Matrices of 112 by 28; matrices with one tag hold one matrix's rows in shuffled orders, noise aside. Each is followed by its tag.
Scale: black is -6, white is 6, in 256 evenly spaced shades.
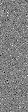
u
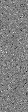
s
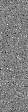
u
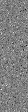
s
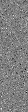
s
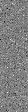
u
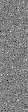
u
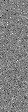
u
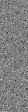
s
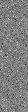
s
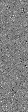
s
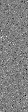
s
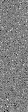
u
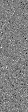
s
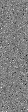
s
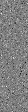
s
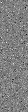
s
